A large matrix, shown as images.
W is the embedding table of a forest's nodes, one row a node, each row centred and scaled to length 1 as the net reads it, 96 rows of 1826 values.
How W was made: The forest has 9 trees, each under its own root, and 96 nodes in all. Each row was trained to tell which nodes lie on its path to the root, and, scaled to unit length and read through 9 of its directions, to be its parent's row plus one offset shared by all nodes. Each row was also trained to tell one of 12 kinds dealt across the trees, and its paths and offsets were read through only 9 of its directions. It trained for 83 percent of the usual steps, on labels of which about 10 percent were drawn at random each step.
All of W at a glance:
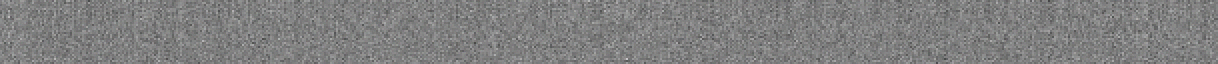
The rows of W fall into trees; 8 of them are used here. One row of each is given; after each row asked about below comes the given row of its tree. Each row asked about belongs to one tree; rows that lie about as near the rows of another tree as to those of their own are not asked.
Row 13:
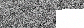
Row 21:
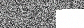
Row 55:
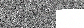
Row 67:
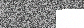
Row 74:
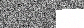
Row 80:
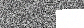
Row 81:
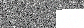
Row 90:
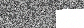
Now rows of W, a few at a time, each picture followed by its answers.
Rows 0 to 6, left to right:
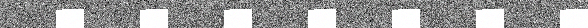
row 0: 81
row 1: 55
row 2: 81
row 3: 74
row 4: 90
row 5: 80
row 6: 55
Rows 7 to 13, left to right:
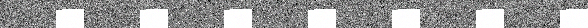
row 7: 74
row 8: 21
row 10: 90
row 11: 55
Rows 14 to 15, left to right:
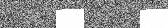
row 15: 74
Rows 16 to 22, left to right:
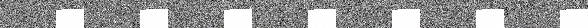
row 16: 55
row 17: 55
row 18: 21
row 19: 74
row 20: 21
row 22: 80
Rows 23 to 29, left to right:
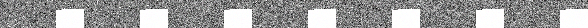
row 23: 74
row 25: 81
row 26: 74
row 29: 74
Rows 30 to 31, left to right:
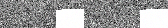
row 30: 81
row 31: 90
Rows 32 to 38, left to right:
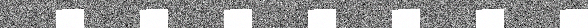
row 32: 74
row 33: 90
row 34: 80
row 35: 81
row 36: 90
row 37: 80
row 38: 55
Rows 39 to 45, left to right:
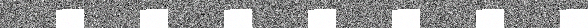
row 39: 80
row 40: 90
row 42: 90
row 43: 55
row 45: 90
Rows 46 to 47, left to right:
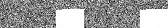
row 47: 90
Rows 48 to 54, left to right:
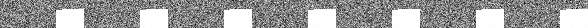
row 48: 81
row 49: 90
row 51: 74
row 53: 21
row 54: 74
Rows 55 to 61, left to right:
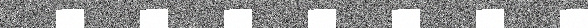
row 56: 74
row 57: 55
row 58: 81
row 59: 80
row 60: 21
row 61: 90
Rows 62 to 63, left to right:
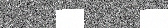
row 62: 90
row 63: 21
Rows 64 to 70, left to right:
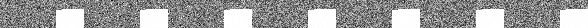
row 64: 21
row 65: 81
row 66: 74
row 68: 74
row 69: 55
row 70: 55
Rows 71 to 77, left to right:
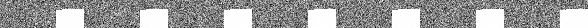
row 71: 13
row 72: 13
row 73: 80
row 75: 74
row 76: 21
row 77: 90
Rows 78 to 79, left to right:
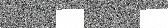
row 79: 90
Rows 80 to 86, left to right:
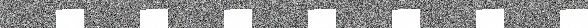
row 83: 80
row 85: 80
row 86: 81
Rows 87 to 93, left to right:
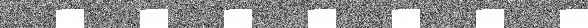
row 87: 21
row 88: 74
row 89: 55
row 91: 80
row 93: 90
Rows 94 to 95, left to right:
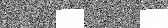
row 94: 21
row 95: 55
